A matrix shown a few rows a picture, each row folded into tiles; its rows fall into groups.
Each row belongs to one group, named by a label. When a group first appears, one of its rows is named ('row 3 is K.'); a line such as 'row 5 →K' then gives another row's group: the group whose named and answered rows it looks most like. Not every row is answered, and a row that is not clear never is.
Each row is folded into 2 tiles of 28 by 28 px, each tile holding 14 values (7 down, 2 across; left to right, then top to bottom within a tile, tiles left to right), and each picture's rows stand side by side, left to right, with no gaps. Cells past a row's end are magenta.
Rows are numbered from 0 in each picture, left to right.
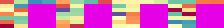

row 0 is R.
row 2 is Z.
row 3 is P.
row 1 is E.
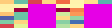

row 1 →P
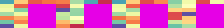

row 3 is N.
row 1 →E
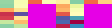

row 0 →N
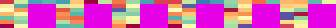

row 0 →R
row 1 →N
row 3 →R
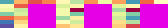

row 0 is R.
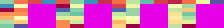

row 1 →E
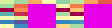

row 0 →P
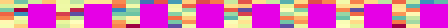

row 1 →N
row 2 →E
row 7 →R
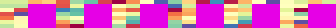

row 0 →N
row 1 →E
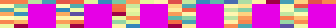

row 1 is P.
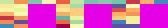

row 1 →R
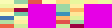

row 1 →Z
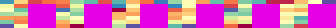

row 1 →E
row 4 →E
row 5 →P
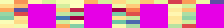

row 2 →P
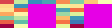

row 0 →R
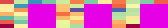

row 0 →R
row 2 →E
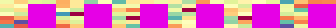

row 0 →Z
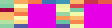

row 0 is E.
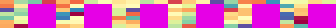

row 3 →P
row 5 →Z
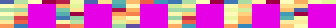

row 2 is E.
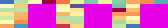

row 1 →R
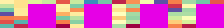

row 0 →Z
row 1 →R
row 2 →P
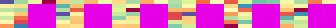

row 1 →Z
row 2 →Z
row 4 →R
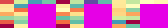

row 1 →R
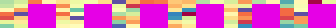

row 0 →N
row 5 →N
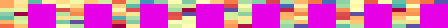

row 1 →P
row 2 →R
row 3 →N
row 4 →E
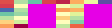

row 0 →E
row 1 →P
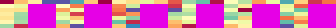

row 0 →P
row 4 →Z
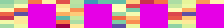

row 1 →R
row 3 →N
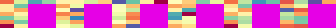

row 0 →R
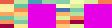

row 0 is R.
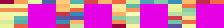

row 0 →P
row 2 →R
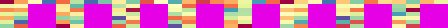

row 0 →P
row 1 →R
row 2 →Z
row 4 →E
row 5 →P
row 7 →Z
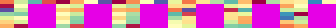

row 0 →E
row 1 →P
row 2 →P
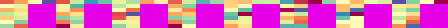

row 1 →R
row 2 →N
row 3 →R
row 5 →N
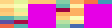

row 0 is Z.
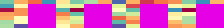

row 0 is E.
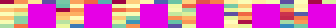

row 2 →P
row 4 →Z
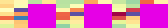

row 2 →N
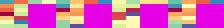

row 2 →N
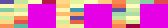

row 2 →E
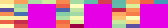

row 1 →E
